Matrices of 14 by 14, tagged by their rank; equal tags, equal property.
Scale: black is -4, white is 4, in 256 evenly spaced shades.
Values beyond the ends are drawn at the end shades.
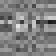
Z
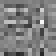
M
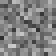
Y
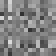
M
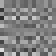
Z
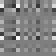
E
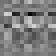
Z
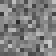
Y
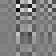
E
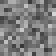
Y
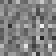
M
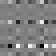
E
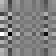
E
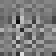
Z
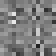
M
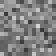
Y
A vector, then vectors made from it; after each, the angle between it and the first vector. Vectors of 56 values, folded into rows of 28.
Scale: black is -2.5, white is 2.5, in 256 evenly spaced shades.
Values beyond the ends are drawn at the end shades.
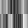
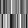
partly opposed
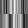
nearly opposite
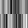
nearly parallel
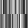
partly opposed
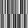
orthogonal
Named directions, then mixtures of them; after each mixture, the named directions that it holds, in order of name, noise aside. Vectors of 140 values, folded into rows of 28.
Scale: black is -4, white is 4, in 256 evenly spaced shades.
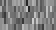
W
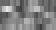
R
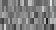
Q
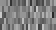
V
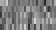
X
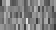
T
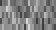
R, T, X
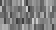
W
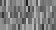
T, W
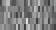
T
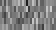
W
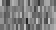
T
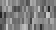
R, W, X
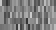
T
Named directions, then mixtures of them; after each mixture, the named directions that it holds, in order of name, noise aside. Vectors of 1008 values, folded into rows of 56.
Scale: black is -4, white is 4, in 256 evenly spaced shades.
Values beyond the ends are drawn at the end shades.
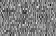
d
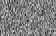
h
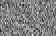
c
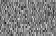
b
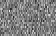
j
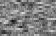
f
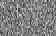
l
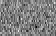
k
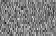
b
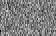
c, h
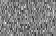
b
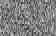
b, c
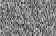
c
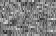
d, f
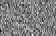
c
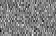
c, j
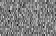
j, l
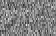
c, f, h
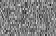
d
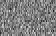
b, h, j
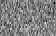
b, k
